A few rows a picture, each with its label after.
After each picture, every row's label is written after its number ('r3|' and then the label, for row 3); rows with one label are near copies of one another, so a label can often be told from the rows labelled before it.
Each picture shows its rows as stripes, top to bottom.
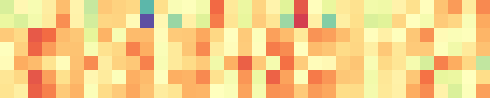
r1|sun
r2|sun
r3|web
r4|web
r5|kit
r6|web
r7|web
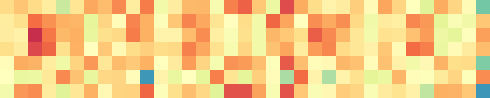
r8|kit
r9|web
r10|web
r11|web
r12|kit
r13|sun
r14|kit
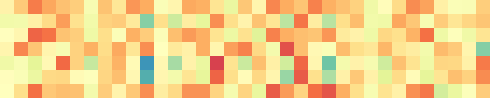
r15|web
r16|sun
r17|web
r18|kit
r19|sun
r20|sun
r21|web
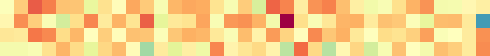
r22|web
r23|kit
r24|web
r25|sun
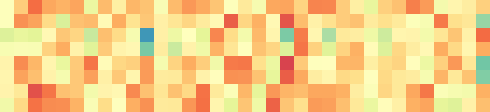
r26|web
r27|kit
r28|sun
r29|sun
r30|kit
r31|kit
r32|web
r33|web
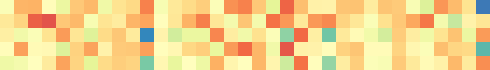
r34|kit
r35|web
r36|sun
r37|kit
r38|sun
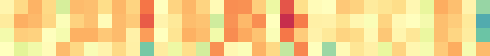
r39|kit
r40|kit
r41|kit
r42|sun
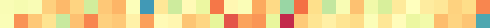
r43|sun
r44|kit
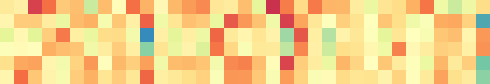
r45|web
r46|kit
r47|sun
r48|sun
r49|kit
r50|kit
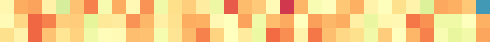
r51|kit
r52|web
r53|web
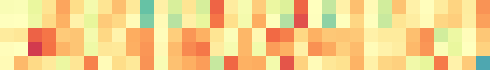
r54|sun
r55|sun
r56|web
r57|web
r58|kit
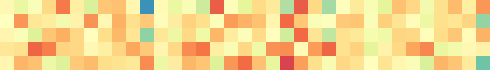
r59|sun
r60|kit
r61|sun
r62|web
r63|kit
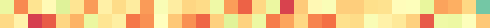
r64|kit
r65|web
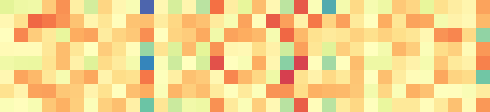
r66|sun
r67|web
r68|kit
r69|sun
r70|sun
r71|kit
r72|web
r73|sun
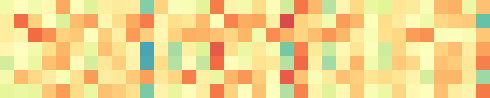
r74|sun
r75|kit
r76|web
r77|sun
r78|sun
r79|kit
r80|sun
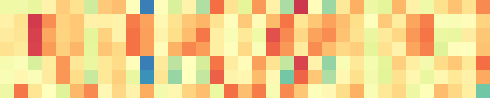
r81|sun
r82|web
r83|web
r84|web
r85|sun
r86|sun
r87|kit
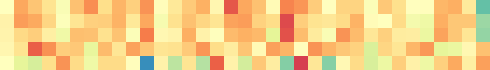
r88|kit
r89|kit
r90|kit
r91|web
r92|sun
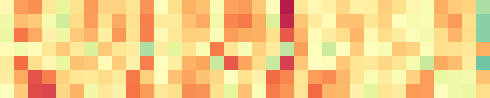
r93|kit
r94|kit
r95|kit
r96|sun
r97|kit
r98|web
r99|web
